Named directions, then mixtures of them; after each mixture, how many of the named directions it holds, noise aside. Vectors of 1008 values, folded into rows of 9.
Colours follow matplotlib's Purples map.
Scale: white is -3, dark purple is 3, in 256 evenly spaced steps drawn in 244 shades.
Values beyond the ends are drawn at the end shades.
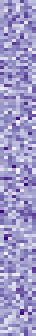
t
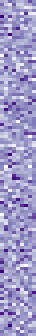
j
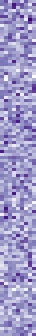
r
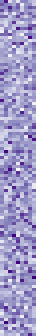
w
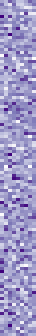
one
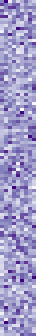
two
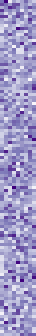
two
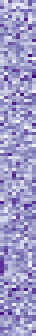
two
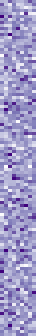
one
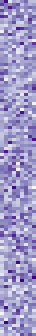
two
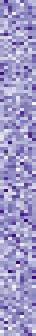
two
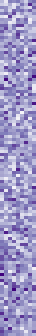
three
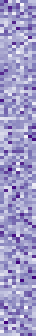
one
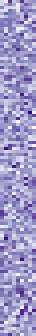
three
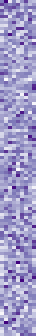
two
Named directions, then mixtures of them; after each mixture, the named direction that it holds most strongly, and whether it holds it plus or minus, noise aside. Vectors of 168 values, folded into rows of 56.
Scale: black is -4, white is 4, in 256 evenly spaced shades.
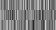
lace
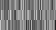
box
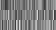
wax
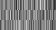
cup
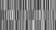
lace, minus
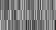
box, plus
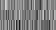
wax, minus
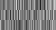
cup, minus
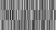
lace, plus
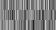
lace, plus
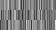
box, minus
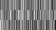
box, plus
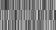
wax, plus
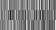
lace, plus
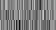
cup, minus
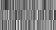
wax, plus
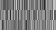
cup, minus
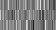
lace, plus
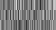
cup, minus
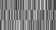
cup, plus
